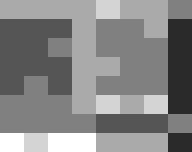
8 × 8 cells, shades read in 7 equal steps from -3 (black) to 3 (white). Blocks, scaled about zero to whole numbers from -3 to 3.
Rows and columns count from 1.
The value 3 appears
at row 8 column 1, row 8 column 3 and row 8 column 4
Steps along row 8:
down up same down same same down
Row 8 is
3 2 3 3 1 1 1 -2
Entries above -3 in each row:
8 8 8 8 8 8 8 8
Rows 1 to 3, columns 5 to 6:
2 1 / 0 0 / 0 0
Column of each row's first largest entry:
5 4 4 4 4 5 1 1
